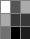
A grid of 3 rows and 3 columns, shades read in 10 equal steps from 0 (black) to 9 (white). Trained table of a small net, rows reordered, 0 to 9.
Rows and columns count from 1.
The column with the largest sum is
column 1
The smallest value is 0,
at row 3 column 2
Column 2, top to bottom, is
3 2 0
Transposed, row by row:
9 6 4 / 3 2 0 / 6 2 1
